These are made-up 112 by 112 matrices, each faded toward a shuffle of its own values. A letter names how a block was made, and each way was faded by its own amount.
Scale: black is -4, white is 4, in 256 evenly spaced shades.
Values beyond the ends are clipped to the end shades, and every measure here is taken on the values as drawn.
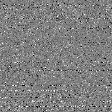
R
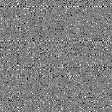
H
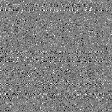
H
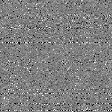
H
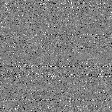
R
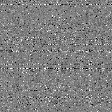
H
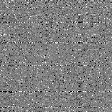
H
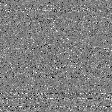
R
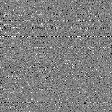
H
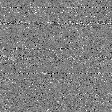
R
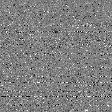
R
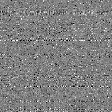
H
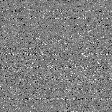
R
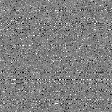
H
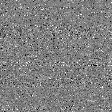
R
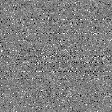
H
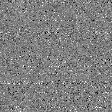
R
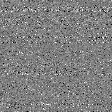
R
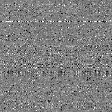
H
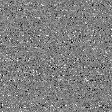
R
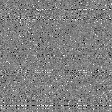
H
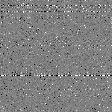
H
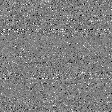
R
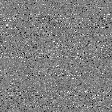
R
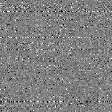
H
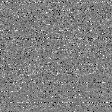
R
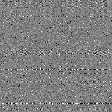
H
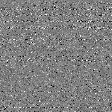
R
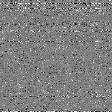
H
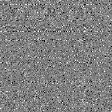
H
